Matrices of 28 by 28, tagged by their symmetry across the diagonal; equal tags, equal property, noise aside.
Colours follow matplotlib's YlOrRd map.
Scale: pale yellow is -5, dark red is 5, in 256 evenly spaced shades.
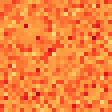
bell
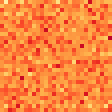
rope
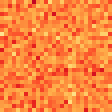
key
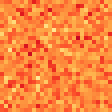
key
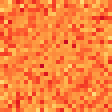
bell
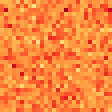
rope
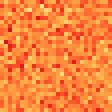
key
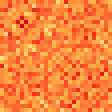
bell
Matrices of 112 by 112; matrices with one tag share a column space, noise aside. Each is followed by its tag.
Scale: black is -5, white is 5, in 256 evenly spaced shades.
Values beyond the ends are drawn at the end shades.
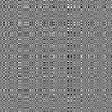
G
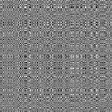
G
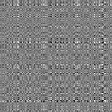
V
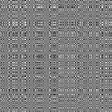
G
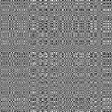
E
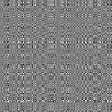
V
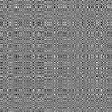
G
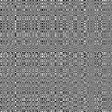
E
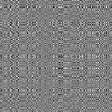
G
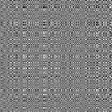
G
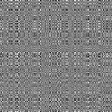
E
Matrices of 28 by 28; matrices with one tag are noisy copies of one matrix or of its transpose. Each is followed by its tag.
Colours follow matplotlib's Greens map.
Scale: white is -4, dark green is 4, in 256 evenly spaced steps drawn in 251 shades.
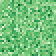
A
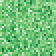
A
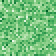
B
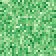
B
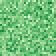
A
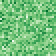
B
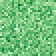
A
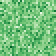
B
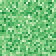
A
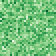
B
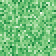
B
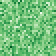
B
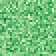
A
